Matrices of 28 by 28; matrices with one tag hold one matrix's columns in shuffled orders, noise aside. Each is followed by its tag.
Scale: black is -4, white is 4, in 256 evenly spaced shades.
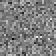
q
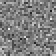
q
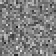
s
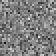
q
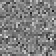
q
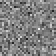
q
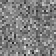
s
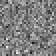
s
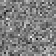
q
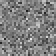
q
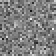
q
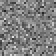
q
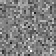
s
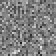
s
